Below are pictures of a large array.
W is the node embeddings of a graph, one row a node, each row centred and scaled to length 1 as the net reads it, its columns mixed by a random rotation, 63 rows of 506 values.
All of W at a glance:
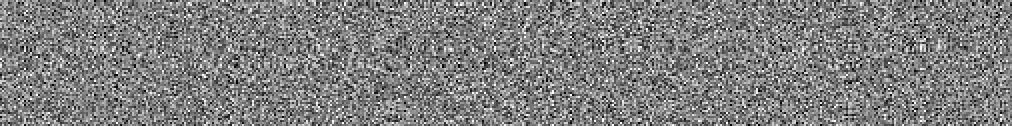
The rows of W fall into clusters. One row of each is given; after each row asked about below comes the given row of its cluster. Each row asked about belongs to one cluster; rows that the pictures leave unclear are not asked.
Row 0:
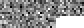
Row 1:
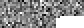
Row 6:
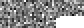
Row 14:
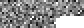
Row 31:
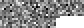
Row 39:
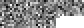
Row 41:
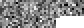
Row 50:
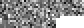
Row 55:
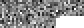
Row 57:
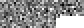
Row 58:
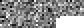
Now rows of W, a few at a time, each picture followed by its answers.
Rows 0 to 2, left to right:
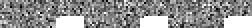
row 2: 1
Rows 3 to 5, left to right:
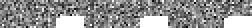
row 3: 57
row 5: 31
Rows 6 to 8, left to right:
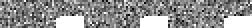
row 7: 1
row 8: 39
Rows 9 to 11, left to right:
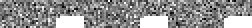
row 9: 57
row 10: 6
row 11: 31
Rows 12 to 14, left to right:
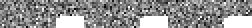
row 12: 57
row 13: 0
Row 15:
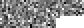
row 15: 50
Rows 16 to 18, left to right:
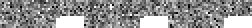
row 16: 0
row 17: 39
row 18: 0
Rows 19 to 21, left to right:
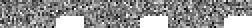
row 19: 55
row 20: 6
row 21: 57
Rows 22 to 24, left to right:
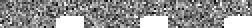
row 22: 55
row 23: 6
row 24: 6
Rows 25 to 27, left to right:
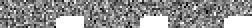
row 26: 57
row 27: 39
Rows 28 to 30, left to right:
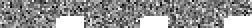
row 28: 0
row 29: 41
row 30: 50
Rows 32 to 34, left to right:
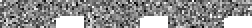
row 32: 41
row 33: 41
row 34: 6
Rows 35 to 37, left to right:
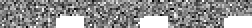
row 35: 57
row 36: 14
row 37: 58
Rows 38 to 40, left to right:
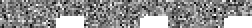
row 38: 50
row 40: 31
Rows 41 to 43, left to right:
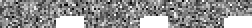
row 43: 58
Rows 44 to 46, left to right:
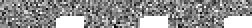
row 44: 31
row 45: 50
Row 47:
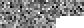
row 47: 0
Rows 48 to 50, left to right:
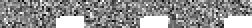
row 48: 1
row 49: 58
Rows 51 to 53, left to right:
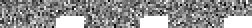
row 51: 55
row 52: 50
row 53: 41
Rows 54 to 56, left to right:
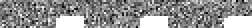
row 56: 14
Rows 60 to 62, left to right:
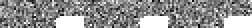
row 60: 6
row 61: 14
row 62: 50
